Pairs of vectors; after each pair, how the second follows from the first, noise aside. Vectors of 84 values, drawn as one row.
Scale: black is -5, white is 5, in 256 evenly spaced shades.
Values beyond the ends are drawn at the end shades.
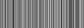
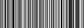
scaled up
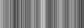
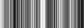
scaled up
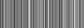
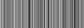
negated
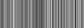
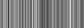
reversed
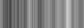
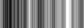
scaled up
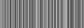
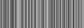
reversed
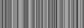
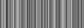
reversed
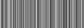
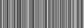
reversed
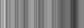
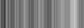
negated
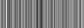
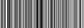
scaled up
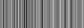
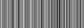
reversed
